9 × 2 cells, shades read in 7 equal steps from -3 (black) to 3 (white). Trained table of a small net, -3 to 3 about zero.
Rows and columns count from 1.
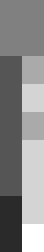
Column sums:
-9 13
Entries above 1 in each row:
0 0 0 1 0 1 1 1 1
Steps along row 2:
same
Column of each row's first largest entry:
1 1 2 2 2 2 2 2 2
